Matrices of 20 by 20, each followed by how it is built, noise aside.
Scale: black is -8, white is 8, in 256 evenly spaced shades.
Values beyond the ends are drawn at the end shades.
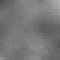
smooth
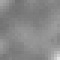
smooth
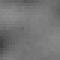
smooth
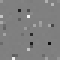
sparse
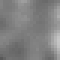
smooth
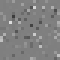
sparse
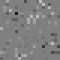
sparse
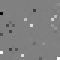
sparse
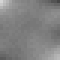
smooth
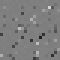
sparse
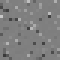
sparse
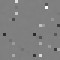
sparse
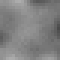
smooth
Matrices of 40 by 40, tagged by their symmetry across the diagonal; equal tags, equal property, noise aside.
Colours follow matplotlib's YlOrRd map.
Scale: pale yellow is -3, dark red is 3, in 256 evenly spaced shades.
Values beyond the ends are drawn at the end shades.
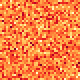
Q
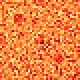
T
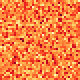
Q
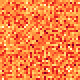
T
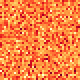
Q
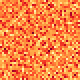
T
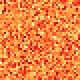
Q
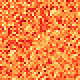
T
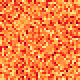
T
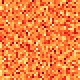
Q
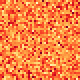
Q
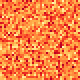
Q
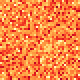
T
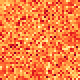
T
